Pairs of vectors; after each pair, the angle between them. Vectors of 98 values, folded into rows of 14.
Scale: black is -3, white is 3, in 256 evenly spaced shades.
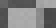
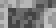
nearly opposite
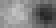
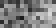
partly opposed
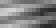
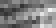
nearly opposite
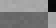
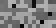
orthogonal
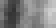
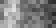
nearly opposite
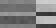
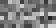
partly opposed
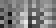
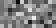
orthogonal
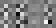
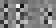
nearly opposite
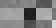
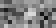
partly opposed
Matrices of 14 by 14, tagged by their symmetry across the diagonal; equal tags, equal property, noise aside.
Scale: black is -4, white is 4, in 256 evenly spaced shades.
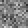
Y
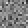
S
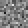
Y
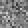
Y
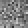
Y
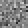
S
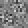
Y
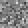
S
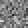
S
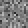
S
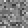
S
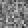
S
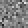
Y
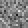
S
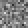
Y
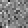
S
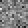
S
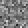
S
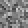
Y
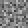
Y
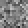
Y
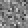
Y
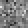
Y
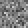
S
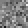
Y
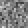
S
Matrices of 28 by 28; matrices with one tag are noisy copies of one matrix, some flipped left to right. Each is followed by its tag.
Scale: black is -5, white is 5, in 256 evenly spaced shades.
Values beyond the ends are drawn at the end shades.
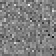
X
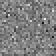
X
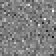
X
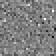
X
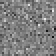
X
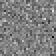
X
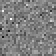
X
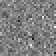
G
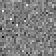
X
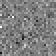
G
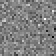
X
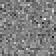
X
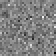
G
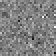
G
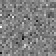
G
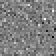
X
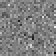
G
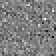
X
